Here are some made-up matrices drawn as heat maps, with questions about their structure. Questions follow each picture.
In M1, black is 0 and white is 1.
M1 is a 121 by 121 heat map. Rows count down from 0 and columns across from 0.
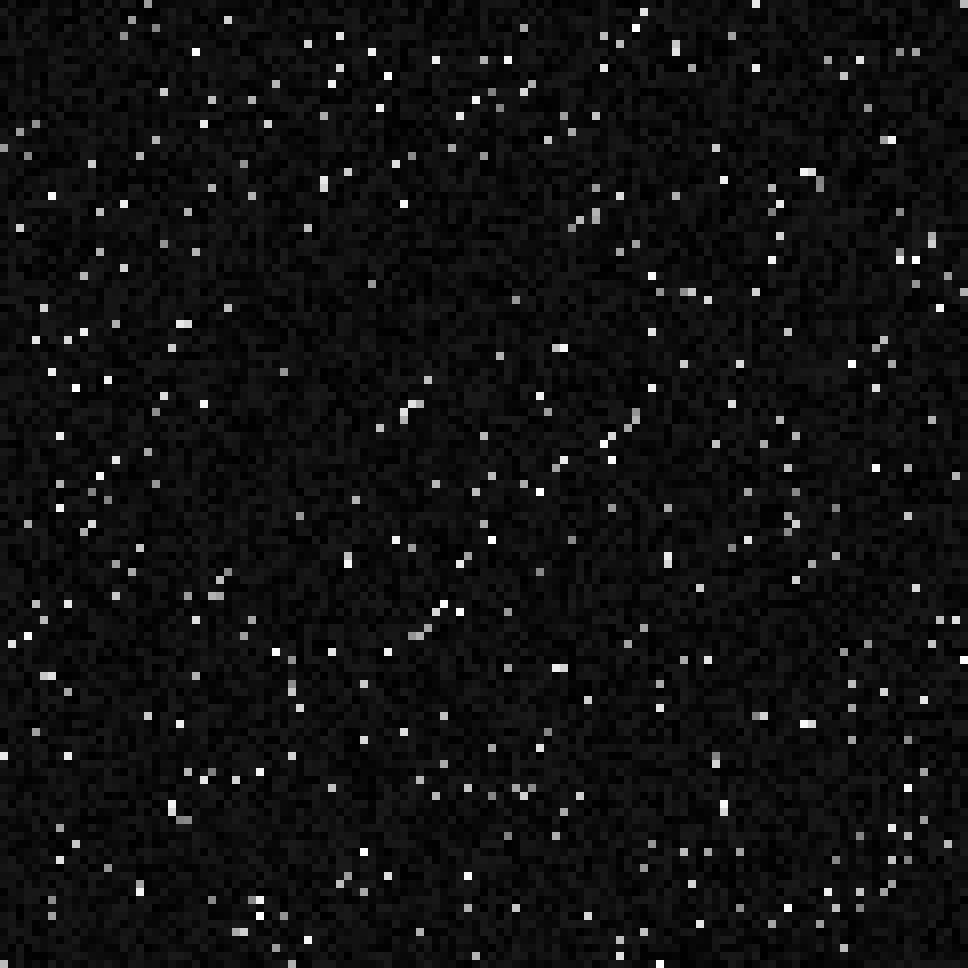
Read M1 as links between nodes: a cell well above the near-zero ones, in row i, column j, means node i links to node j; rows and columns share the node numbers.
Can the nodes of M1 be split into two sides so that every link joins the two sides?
no
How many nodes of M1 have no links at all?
1
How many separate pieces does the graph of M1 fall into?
2
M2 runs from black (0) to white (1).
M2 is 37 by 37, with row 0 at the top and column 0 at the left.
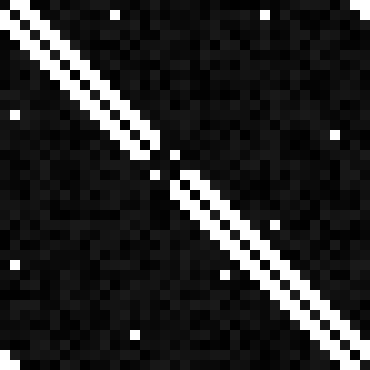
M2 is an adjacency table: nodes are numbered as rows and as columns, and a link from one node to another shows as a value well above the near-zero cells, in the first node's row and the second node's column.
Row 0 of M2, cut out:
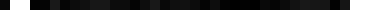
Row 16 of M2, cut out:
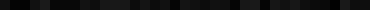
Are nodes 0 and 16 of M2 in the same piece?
no
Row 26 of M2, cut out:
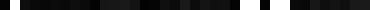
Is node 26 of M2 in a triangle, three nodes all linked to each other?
yes
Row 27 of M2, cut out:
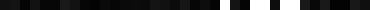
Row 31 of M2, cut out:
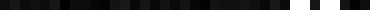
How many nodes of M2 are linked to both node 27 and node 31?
1
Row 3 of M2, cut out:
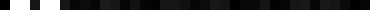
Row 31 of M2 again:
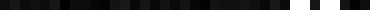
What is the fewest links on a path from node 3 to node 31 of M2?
5
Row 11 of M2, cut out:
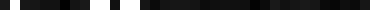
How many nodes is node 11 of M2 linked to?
5
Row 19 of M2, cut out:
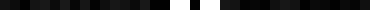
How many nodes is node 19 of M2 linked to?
4
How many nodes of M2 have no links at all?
1
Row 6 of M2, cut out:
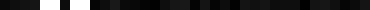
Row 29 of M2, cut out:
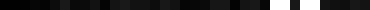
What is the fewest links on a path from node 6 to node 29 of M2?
6
